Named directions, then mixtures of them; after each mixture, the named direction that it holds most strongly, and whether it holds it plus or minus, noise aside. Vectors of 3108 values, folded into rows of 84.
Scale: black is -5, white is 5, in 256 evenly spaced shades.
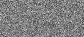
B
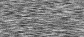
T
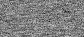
B, minus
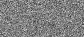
B, plus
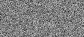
B, minus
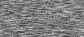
T, plus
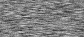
T, minus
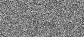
B, plus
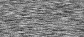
T, minus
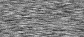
T, minus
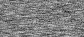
T, minus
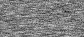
T, minus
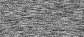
T, minus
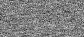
B, minus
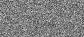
B, plus
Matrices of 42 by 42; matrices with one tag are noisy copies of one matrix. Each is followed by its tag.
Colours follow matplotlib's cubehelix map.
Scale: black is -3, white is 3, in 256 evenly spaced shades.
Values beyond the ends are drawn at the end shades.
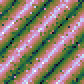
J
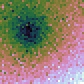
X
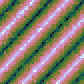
J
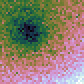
X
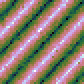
J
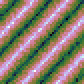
J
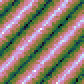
J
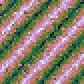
J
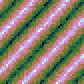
J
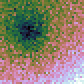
X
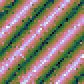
J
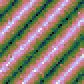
J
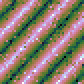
J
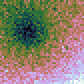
X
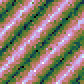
J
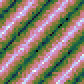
J
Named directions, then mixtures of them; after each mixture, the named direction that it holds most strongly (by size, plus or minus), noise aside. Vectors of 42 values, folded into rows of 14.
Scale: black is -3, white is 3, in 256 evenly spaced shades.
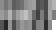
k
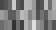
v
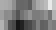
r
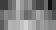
r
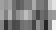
k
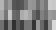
k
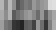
r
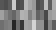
v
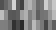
v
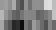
r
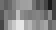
r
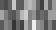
v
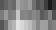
r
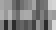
k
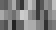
v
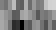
r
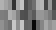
v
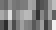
k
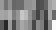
k
